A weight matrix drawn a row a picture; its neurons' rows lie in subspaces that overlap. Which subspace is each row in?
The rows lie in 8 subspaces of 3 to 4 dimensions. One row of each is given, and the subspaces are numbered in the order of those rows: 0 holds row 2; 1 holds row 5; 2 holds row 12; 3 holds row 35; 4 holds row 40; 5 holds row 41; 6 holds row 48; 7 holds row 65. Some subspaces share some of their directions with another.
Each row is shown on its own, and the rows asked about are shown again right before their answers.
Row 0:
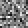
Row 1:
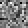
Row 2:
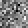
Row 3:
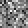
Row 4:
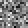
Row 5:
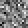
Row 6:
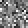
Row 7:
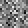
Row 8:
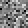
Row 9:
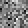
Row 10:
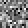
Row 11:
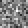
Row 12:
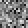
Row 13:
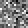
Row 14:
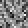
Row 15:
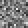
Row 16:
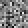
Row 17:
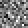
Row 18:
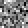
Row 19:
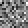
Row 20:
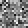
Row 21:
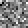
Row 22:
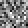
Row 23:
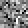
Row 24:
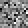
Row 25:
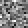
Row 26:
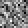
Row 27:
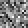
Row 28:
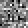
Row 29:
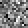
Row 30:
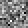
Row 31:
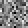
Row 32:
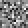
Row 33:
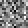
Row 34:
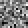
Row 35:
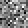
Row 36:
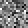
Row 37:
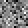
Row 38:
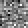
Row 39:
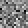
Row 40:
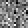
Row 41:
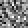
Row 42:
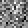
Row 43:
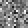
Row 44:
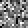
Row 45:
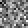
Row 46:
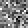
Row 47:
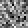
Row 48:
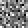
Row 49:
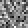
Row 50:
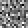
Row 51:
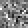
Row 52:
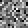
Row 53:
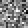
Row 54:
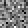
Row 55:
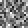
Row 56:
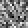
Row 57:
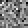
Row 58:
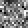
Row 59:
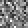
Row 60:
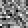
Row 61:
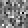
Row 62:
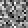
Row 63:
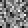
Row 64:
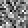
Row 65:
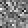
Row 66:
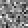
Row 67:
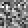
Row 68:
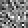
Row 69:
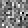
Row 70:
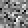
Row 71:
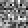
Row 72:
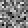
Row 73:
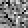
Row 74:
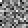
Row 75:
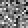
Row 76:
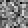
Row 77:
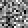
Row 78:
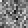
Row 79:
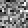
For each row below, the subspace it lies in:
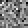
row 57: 4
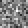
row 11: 0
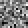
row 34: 4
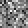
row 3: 7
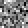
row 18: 1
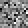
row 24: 2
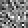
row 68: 6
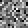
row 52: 4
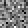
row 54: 5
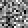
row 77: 0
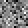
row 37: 3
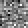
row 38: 5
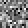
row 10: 2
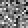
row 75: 4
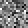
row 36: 6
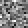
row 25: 5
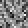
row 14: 6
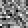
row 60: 0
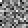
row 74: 3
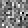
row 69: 0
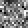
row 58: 1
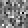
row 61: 0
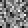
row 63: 6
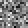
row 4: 1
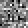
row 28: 5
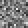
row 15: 4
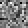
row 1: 3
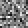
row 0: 0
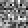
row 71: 5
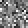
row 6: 7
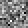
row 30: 3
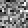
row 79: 1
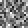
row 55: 6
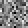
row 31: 1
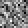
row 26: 1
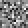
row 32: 2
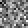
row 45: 7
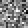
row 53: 0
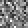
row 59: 1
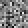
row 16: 0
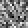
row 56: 5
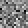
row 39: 6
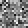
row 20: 3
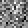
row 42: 0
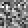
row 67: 1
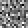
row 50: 6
